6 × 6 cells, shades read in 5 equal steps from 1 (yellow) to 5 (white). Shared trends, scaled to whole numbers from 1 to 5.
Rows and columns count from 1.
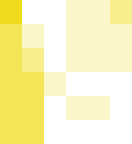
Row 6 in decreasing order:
5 5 5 5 2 2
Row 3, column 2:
3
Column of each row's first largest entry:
2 3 3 4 3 3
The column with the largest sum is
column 3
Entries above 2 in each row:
5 5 5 4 4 4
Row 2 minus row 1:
1 -1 0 0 0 1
